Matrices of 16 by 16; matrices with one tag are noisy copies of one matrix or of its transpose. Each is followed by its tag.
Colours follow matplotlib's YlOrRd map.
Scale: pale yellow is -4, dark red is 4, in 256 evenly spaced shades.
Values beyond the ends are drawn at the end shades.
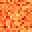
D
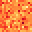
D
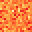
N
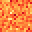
N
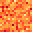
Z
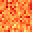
Z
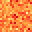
N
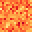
D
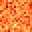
Z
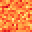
Z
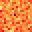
N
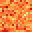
Z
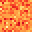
D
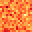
Z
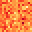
D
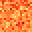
D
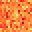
D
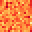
Z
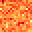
D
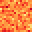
Z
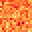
D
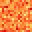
Z
